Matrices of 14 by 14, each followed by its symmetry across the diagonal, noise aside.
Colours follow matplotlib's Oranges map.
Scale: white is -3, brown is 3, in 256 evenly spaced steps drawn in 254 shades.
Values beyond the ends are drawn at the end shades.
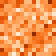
symmetric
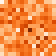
symmetric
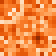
symmetric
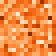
neither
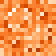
symmetric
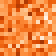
neither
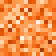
symmetric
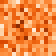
neither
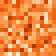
neither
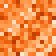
symmetric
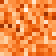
neither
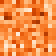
neither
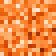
neither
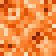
symmetric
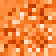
symmetric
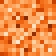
symmetric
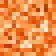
symmetric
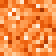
symmetric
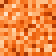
symmetric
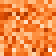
neither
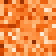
neither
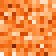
neither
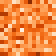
neither
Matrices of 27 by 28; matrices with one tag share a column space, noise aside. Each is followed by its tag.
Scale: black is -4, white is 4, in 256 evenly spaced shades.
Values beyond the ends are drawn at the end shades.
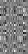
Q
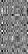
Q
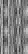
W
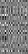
Q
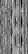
W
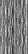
W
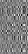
Q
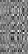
Q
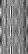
W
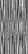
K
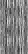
W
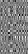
Q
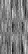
K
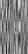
K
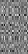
Q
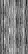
W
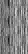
W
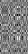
Q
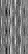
W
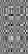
Q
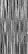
K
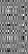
Q
